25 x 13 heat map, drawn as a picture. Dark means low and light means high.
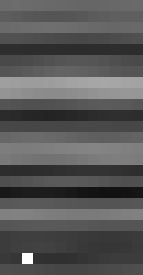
Lone odd cells: 1, higher than its neighbours. Roughest part: bottom left. Grain: streaks across. Stripes: horizontal, repeating 4 times.
